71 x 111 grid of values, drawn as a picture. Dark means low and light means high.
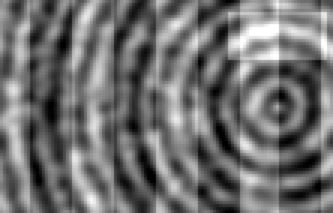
Stripes running up and down repeat 4 times from left to right. An odd patch, higher than its surroundings, sits in the top right. The top right is the ninth with the highest average. Rings spread out from the middle right.
